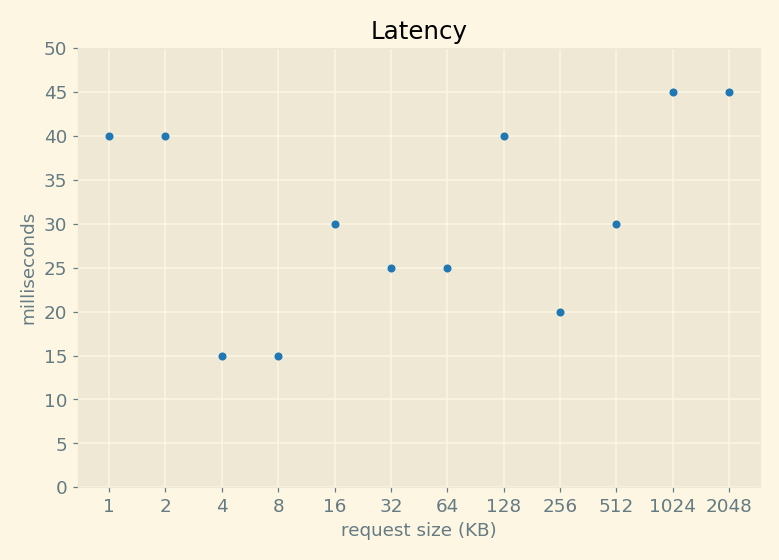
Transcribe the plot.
Title: Latency
x-axis: request size (KB), ticks 1 2 4 8 16 32 64 128 256 512 1024 2048
y-axis: milliseconds, ticks 0 5 10 15 20 25 30 35 40 45 50
Values:
40 40 15 15 30 25 25 40 20 30 45 45
